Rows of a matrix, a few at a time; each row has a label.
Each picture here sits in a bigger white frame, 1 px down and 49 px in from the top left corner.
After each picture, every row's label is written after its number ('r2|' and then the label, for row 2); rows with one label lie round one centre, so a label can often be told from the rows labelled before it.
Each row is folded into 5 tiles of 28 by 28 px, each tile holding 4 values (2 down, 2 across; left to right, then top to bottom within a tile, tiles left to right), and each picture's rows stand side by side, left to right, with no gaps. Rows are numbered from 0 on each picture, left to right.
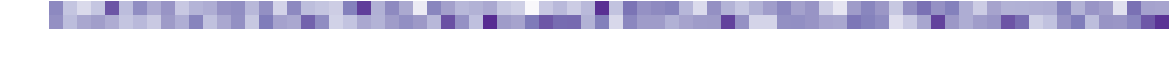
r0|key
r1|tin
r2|tin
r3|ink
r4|tin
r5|tin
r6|tin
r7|tin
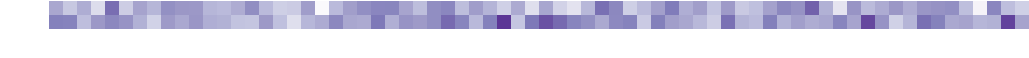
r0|key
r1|key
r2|tin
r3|ink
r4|key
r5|tin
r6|tin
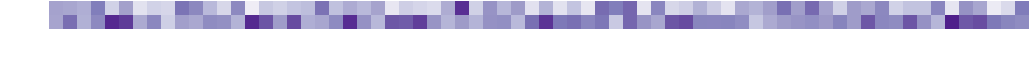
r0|ink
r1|ink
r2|ink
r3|ink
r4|ink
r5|tin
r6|ink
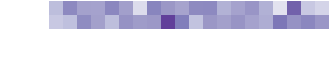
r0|tin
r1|tin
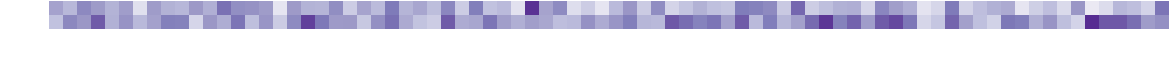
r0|tin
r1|tin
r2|key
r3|key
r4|ink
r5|ink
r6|key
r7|ink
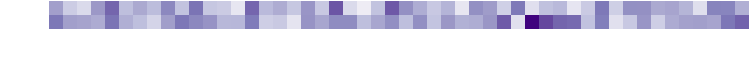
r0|key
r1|key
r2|key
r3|ink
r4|tin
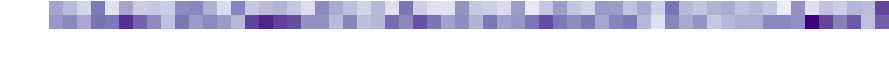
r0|ink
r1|ink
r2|ink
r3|ink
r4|key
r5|ink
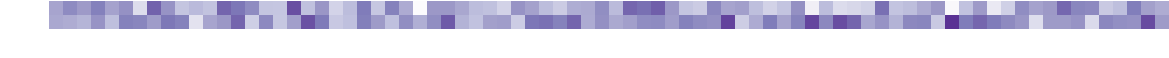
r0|tin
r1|tin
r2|tin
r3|ink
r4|tin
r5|ink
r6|ink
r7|tin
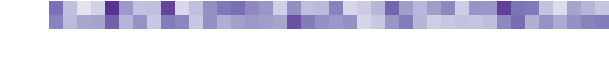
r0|key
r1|tin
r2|key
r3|tin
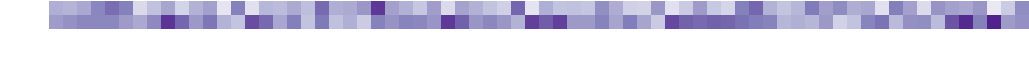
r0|tin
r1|ink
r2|tin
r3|ink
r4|ink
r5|key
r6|ink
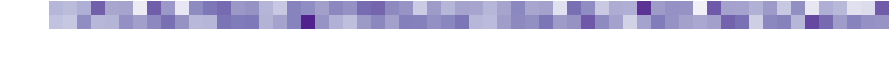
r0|tin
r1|tin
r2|tin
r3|tin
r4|tin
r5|ink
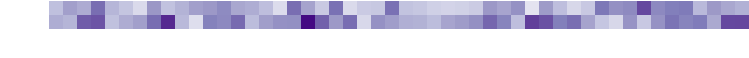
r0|tin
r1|tin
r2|key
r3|ink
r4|tin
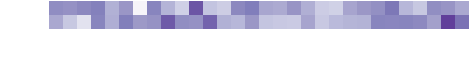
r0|tin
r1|key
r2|tin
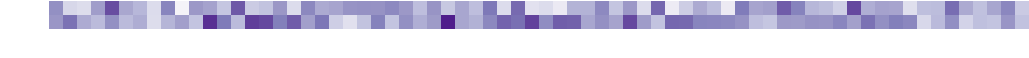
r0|key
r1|ink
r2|tin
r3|ink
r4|ink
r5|tin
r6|key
